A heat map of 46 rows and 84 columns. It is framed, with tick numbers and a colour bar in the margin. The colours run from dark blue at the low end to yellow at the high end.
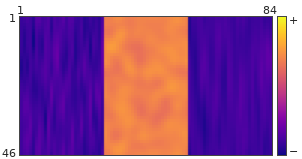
The table splits into one row of 3 panels. Panel 1,1: very low, streaked downward, faint in contrast. Panel 1,2: high, blotchy, faint in contrast. Panel 1,3: very low, streaked downward, faint in contrast.
